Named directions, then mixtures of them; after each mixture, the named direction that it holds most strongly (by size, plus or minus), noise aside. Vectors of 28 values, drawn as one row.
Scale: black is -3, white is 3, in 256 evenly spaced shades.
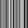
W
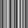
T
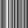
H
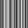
T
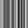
T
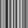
H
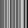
W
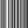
H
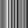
H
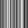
W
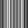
W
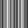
T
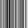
H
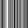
H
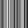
H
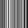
H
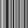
W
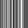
W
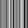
W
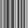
T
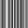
W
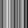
H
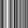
T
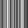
T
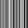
W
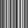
T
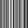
W
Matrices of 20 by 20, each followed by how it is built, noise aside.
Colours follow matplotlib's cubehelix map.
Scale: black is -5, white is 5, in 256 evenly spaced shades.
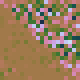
upper triangular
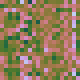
low rank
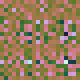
low rank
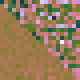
upper triangular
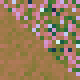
upper triangular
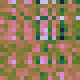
low rank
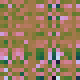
low rank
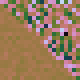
upper triangular
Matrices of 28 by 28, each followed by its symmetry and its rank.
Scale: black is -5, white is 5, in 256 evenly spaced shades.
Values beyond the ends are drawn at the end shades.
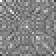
symmetric, rank five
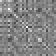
symmetric, rank five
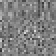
neither, rank five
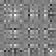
symmetric, rank two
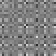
symmetric, rank two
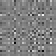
antisymmetric, rank two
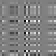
neither, rank one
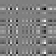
neither, rank one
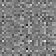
neither, rank five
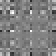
symmetric, rank two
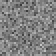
neither, full rank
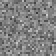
neither, full rank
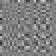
antisymmetric, rank two
